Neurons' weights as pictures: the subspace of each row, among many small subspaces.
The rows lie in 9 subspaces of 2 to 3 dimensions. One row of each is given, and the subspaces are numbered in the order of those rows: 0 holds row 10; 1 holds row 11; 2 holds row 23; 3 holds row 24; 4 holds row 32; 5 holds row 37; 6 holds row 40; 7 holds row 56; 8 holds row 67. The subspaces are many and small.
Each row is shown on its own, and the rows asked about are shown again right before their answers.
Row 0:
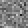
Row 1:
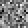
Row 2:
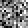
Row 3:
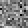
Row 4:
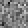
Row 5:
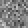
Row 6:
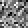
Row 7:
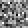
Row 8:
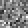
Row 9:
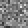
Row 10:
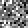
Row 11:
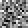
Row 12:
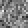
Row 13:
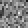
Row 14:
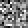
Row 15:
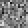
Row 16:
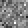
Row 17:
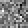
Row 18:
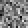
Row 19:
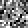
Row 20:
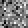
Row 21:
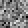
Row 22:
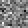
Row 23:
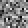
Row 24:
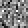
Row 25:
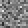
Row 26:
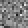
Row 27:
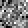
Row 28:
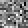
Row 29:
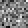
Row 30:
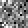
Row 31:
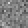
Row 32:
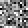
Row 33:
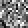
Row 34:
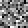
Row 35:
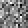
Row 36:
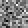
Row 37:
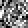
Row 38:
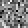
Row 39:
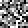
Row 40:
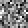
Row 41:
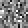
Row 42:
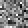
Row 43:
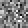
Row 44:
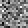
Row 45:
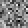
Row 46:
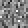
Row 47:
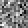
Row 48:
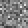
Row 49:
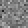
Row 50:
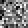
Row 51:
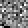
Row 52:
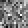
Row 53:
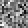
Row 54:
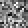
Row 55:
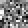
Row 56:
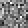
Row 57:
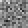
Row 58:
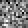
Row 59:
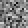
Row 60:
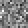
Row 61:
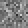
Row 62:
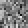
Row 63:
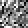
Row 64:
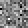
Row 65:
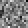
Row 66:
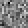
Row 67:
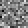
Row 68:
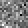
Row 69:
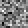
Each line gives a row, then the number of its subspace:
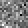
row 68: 6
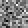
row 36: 1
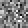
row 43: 3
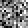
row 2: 6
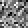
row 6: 2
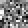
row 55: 0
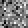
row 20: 0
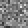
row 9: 4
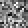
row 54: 2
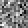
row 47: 7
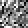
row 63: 2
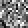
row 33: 3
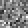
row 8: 0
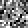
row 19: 0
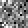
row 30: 5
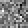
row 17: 6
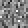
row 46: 3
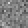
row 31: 6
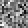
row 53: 7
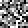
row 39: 8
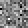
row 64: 4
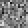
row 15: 7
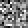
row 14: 1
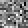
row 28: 8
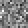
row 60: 6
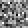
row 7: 1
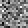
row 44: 4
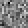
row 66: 7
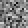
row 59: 2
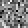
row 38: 3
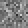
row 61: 3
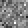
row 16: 5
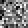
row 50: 0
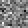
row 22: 1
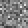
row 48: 4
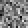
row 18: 2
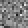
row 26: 8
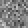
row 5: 3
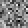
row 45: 3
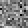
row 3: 4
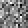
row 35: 7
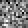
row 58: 1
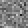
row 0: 8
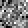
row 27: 5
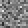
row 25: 4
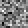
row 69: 1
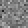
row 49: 8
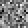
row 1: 6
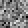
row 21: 0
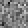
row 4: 7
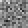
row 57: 1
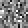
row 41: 3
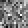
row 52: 5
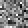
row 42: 1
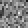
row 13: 2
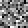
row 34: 8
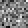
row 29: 2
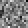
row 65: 2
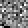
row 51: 8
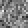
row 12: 5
